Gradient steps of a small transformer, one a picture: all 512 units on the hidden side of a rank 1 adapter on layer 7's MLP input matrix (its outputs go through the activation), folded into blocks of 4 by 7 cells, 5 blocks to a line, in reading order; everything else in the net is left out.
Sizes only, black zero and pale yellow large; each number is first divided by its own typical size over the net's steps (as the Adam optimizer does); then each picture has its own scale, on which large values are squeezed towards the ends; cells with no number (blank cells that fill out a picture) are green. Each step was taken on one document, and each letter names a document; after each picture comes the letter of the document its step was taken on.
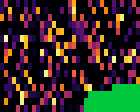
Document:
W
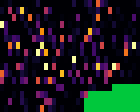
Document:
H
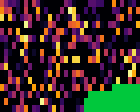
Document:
W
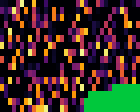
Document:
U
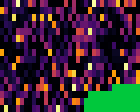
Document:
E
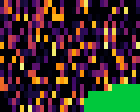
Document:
U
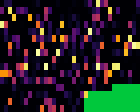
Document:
H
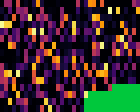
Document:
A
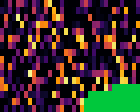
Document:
U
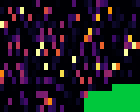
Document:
H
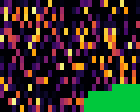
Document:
U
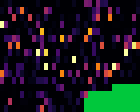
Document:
H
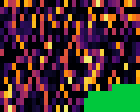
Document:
E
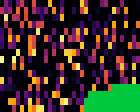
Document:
U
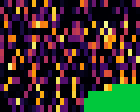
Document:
U
